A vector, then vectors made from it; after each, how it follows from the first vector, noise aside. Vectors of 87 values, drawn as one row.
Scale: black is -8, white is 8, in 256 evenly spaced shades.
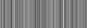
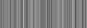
reversed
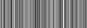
scaled up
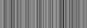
sign-scrambled
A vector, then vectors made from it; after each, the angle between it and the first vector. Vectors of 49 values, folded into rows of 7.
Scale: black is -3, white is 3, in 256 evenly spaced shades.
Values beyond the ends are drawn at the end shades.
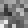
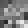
partly opposed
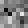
partly aligned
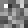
partly opposed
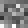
partly aligned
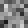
nearly opposite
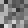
partly opposed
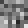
partly aligned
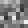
orthogonal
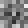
partly aligned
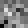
nearly opposite
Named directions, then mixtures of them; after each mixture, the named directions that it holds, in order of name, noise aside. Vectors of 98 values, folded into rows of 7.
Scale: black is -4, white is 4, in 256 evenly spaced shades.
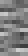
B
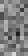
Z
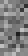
B, Z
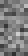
B, Z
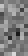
Z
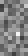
Z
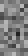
Z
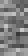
B, Z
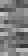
B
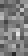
Z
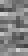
B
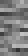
B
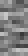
B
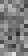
Z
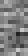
B, Z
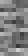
B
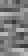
B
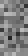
B, Z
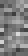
B, Z
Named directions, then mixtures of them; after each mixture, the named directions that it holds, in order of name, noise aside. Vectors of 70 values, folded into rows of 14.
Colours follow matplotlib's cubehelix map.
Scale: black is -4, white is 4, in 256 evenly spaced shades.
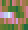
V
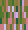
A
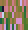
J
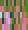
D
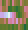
V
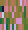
J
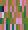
J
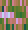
J, V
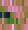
D, V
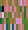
J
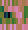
J, V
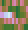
V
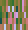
A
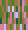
A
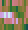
V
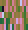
J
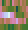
V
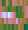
V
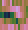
V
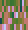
A, D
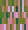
A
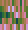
A, V
